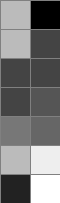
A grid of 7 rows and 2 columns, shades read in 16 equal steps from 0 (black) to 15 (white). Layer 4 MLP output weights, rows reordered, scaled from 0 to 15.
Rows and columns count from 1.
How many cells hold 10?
0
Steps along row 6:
up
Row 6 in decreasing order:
14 11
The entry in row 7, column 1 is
2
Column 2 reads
0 4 4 5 6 14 15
